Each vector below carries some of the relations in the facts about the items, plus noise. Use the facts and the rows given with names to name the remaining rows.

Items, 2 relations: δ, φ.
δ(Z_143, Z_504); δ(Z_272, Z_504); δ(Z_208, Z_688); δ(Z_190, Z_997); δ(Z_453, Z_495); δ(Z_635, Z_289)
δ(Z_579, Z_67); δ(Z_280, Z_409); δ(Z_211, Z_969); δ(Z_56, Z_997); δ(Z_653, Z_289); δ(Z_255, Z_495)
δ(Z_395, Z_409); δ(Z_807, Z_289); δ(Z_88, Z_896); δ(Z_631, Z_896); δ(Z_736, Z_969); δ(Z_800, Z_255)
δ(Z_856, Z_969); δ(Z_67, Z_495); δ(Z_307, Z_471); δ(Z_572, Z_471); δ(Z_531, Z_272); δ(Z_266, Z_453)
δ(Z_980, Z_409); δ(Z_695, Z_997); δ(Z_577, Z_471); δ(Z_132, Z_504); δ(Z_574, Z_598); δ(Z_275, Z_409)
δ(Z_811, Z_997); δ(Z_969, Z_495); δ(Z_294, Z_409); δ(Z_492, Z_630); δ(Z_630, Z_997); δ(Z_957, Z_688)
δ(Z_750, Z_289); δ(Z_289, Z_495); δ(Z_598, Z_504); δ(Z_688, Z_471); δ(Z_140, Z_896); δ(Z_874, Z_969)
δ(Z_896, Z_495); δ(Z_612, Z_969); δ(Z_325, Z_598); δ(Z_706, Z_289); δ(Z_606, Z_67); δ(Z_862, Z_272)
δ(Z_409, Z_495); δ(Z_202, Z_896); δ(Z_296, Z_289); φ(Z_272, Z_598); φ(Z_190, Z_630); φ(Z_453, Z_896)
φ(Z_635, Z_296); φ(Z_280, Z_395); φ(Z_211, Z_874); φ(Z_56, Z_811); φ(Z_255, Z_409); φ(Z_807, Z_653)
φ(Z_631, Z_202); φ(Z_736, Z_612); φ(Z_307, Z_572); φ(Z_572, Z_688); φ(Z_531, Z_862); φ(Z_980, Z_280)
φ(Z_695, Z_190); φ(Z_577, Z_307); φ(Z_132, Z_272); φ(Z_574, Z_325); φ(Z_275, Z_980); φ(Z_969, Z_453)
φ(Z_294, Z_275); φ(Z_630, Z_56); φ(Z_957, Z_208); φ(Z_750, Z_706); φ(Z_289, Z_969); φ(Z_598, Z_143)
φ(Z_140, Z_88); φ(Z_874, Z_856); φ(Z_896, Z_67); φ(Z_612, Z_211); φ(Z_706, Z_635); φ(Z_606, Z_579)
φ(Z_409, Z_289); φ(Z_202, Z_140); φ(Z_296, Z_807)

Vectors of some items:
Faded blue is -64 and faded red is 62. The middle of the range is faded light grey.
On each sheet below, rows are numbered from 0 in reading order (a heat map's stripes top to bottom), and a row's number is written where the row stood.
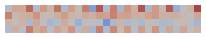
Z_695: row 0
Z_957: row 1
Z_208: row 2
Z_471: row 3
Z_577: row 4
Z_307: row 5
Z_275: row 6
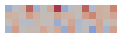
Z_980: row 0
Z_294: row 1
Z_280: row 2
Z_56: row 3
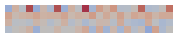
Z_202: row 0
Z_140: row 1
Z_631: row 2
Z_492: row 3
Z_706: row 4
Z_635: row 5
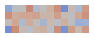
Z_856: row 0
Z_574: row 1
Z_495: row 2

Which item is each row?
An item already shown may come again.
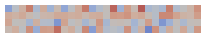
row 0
Z_606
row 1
Z_255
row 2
Z_606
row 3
Z_395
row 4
Z_572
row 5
Z_289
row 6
Z_325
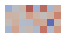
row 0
Z_980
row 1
Z_688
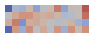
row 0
Z_67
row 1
Z_579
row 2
Z_409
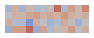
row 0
Z_255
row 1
Z_635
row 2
Z_208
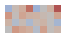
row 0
Z_736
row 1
Z_275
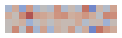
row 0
Z_272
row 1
Z_143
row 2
Z_862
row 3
Z_969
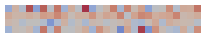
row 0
Z_140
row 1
Z_471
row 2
Z_631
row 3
Z_211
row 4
Z_997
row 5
Z_856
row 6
Z_190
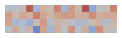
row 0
Z_750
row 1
Z_811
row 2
Z_307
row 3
Z_874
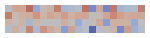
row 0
Z_695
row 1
Z_612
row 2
Z_296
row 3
Z_896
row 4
Z_807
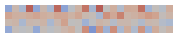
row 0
Z_88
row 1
Z_88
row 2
Z_606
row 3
Z_630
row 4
Z_190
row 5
Z_800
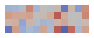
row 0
Z_653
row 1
Z_598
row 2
Z_453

